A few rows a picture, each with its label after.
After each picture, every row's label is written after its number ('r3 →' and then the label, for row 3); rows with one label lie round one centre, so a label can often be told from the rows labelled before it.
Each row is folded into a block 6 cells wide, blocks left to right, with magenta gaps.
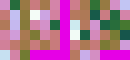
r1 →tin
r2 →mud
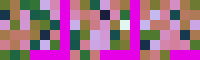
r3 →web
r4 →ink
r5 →ink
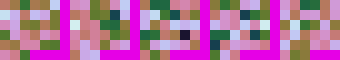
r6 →tin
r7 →mud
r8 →ink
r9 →ink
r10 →tin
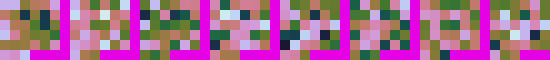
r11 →mud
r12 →tin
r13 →web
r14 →ink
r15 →ink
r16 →web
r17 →tin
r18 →ink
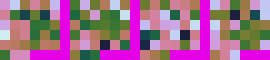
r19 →mud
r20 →web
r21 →ink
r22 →mud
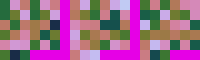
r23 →web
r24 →mud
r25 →web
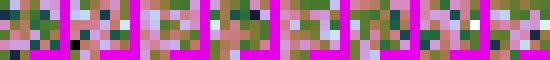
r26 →web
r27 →ink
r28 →tin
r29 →mud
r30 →tin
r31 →mud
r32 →ink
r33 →ink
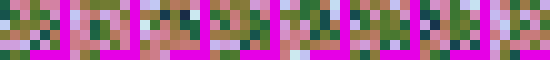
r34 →web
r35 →tin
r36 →mud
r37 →web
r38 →mud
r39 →web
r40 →web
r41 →tin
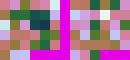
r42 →mud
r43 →tin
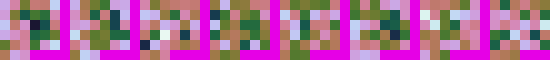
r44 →mud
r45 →mud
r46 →ink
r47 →web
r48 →tin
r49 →mud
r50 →tin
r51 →ink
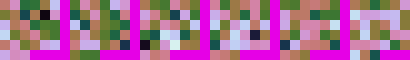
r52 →mud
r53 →web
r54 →ink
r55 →ink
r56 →ink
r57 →tin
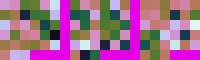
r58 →mud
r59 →web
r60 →ink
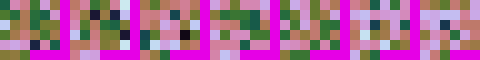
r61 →web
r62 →mud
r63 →ink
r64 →mud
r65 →web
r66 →tin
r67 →tin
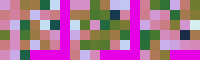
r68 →tin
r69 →mud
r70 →ink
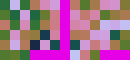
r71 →web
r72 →ink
